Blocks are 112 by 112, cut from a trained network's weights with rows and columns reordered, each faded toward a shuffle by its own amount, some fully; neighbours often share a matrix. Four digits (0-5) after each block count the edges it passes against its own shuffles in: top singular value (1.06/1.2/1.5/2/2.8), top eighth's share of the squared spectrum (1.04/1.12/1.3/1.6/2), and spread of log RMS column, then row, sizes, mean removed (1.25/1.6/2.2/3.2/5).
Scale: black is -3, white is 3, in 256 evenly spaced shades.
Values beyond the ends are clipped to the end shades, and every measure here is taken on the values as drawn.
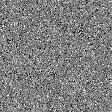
2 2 0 1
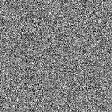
3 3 1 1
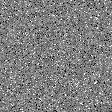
0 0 0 0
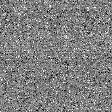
2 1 1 0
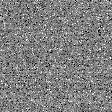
2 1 1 0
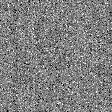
1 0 0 0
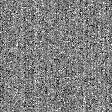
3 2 0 1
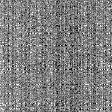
4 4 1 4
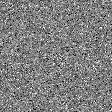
0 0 0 0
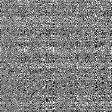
4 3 3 1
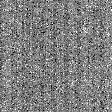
3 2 0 2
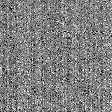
3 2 0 2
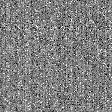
3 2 0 1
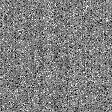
2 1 0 0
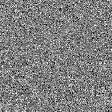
2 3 1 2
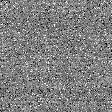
2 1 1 0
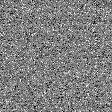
1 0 1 0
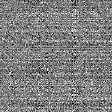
4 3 3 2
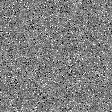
0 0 0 0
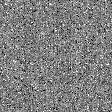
1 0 0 0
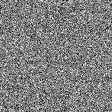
0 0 0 0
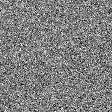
0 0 0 0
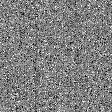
1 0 0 0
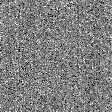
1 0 0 0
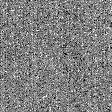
2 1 0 1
